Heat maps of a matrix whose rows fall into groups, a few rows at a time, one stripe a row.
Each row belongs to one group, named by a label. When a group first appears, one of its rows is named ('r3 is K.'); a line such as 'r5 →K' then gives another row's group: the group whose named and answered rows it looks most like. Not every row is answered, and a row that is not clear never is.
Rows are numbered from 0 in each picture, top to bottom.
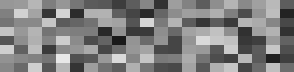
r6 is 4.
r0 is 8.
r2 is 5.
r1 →8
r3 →8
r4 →8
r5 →8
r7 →8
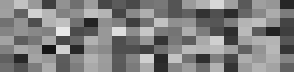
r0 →8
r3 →4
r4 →5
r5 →8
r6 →5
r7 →5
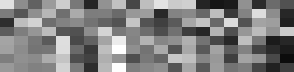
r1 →5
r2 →8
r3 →5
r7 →4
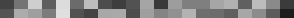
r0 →8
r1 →4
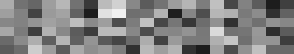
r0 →4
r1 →4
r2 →5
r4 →8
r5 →5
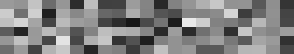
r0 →8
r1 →8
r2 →8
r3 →5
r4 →8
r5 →4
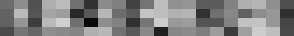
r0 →4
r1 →4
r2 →4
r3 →5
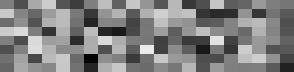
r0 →5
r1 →4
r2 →4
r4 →5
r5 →5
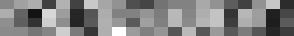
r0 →8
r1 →4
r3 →4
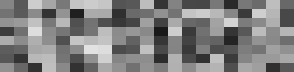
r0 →5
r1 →8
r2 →8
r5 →5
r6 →5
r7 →4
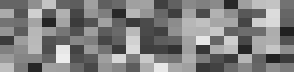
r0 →5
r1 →8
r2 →8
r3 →8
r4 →8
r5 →8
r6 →4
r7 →4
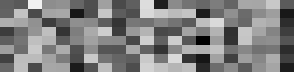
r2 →8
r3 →5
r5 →8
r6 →5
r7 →4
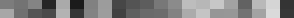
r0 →8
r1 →8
